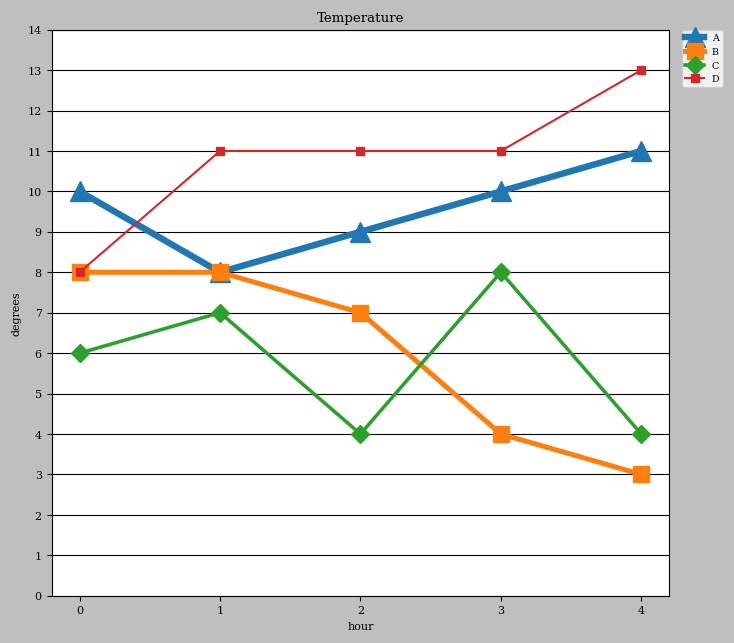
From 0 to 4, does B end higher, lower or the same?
lower
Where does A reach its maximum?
4
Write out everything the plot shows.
Title: Temperature
x-axis: hour, ticks 0 1 2 3 4
y-axis: degrees, ticks 0 1 2 3 4 5 6 7 8 9 10 11 12 13 14
Legend: A, B, C, D
Values:
A: 10 8 9 10 11
B: 8 8 7 4 3
C: 6 7 4 8 4
D: 8 11 11 11 13
